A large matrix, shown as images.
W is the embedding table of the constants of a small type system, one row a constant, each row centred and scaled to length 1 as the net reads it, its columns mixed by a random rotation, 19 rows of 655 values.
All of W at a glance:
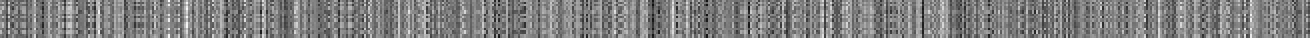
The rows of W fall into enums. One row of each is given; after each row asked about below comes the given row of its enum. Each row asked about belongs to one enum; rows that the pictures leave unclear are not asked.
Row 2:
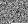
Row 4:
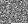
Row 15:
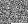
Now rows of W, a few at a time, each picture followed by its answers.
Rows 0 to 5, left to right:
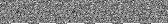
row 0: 2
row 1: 4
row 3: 4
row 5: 15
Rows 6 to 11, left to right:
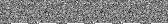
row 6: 15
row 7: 2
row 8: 4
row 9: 2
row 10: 2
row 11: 4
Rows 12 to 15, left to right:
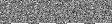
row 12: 4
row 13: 4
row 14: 2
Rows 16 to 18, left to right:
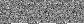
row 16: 15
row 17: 2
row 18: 2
